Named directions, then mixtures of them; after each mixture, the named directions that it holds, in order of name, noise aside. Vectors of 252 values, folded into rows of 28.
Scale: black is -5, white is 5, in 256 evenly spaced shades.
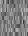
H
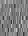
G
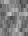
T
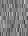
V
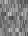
H, T, V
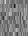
G, H, T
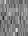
G, H, T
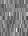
G, T, V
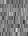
H, T, V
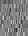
G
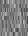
H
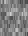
H, T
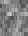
T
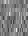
G, T, V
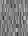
G, H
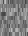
H, T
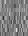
G, H, V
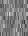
T, V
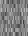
H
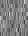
V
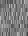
G, V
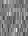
G, T, V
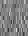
G, V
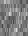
G, T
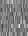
G, H, V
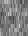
G, T, V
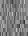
H, V
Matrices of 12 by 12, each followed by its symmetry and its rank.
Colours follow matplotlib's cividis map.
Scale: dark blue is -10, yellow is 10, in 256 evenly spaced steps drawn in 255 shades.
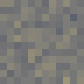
neither, full rank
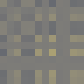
symmetric, rank one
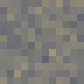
neither, full rank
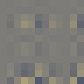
neither, rank one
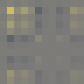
symmetric, rank one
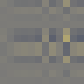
neither, rank one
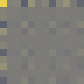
symmetric, rank one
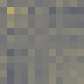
symmetric, rank two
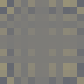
symmetric, rank one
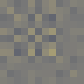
symmetric, rank two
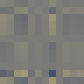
neither, rank one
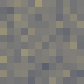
neither, full rank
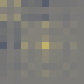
symmetric, rank two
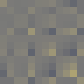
symmetric, rank two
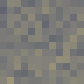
neither, full rank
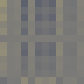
neither, rank one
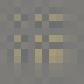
symmetric, rank one
